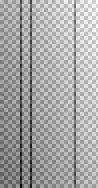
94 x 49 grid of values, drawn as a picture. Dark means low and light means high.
The top right is the ninth with the highest average. The field climbs toward the top right. Columns 11, 16 and 38 stand out from the rest. The ninth with the lowest average is the bottom left.
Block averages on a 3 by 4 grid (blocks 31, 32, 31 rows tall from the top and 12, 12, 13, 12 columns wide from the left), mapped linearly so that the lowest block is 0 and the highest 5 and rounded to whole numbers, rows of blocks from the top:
2345
1234
0123
